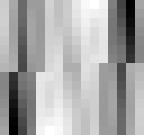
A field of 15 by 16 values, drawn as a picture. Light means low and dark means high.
Symmetry: a half turn. Slope: none. Grain: streaks running down.
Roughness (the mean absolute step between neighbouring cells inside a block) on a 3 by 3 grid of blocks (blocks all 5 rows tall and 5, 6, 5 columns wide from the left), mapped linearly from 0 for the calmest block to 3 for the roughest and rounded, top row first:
103
202
301
